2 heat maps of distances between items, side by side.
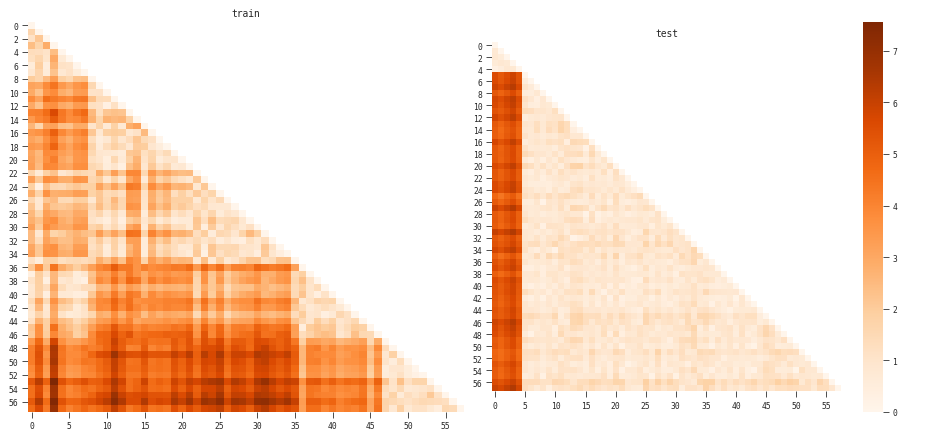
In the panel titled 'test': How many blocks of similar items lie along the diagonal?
2
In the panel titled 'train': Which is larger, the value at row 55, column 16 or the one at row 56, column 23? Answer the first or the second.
the second
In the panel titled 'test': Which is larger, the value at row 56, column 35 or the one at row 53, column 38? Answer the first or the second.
the first
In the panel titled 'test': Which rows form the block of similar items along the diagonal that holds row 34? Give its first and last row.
5 to 57
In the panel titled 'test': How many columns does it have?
58
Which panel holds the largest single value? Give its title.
train
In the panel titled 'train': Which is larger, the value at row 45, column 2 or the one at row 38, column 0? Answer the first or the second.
the first
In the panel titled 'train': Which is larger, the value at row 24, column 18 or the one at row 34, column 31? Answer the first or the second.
the first
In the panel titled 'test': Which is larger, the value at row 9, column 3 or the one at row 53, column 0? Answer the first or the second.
the first
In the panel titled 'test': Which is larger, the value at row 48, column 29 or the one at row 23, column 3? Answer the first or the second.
the second
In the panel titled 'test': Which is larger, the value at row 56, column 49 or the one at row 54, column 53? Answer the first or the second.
the first
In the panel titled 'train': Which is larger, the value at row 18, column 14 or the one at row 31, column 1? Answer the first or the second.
the first
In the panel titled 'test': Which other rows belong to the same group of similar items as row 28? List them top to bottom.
5, 6, 7, 8, 9, 10, 11, 12, 13, 14, 15, 16, 17, 18, 19, 20, 21, 22, 23, 24, 25, 26, 27, 29, 30, 31, 32, 33, 34, 35, 36, 37, 38, 39, 40, 41, 42, 43, 44, 45, 46, 47, 48, 49, 50, 51, 52, 53, 54, 55, 56, 57
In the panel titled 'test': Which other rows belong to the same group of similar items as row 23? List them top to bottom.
5, 6, 7, 8, 9, 10, 11, 12, 13, 14, 15, 16, 17, 18, 19, 20, 21, 22, 24, 25, 26, 27, 28, 29, 30, 31, 32, 33, 34, 35, 36, 37, 38, 39, 40, 41, 42, 43, 44, 45, 46, 47, 48, 49, 50, 51, 52, 53, 54, 55, 56, 57
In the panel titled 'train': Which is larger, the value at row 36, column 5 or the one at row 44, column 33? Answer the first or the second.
the second
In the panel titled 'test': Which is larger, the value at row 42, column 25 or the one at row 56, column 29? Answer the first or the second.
the second
